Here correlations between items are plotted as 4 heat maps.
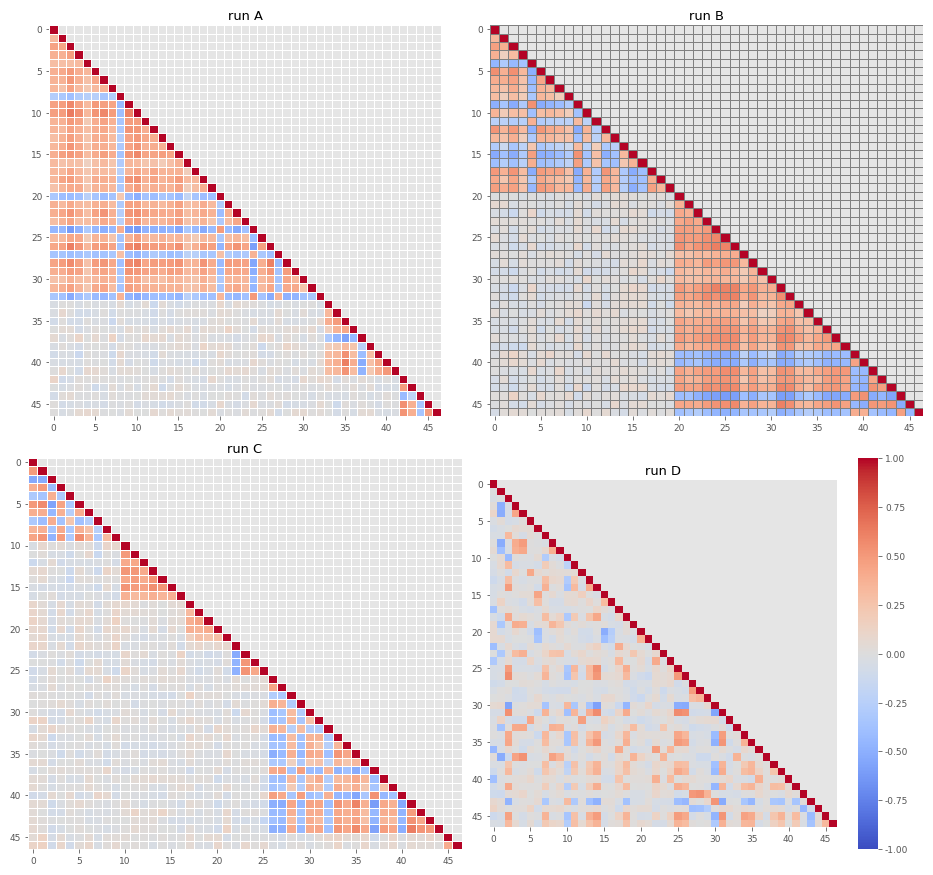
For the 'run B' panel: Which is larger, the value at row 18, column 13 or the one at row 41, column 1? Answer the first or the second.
the first
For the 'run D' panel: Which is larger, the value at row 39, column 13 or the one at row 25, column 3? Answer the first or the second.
the first
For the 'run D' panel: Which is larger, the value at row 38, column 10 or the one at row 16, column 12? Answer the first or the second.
the second
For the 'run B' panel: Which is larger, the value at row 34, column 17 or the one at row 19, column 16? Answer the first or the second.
the first
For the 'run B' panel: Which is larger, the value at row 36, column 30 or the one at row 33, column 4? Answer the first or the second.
the first
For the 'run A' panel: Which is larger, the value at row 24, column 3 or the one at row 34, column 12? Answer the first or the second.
the second
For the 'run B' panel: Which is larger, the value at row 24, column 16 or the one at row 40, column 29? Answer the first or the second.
the first
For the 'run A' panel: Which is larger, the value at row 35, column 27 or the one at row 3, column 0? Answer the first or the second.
the second
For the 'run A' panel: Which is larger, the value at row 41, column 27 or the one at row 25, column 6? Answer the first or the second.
the second
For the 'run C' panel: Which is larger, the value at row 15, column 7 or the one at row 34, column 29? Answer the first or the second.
the first
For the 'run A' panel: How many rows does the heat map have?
47
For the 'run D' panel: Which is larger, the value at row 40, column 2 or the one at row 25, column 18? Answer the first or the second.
the second
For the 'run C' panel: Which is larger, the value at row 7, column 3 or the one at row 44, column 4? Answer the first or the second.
the second
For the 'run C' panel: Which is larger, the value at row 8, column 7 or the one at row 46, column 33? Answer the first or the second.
the second
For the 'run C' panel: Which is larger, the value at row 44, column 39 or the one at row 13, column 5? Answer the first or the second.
the first
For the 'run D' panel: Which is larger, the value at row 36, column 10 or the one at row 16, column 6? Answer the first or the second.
the second
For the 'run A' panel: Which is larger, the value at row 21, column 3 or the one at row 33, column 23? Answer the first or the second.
the first
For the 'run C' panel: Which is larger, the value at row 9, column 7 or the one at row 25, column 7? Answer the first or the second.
the second
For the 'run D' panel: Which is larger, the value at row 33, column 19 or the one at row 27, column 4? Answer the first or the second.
the first
